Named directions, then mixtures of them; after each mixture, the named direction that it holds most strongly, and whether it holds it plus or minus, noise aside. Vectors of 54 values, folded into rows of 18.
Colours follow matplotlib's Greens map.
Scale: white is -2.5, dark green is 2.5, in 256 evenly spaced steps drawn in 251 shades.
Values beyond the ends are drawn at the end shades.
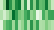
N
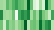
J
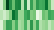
N, plus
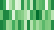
N, minus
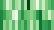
N, minus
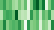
J, minus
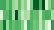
J, minus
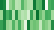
J, minus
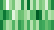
N, minus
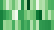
N, minus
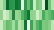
N, plus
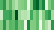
J, minus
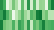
N, minus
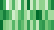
N, minus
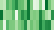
J, plus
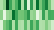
N, plus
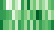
N, minus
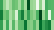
J, plus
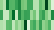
J, plus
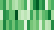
J, minus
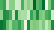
J, minus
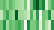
J, minus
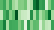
J, minus
